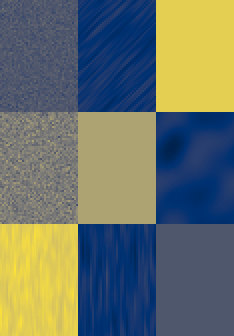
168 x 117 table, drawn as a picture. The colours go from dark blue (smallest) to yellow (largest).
The table splits into 3 rows of 3 panels. Panel 1,1: low, fine-grained, faint in contrast. Panel 1,2: very low, slanting up to the right, faint in contrast. Panel 1,3: very high, flat. Panel 2,1: middling, fine-grained. Panel 2,2: high, flat. Panel 2,3: very low, smooth, faint in contrast. Panel 3,1: very high, streaked downward, faint in contrast. Panel 3,2: very low, streaked downward, faint in contrast. Panel 3,3: low, flat.
